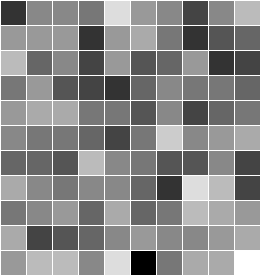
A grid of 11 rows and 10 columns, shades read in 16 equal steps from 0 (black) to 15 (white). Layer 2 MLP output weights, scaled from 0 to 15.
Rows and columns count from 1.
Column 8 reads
4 3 9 7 4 8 5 13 11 8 10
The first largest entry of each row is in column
5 6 1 2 2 7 4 8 8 1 10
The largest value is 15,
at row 11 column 10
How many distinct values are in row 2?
6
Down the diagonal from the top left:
3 9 8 4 7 7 5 13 10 10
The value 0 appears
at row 11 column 6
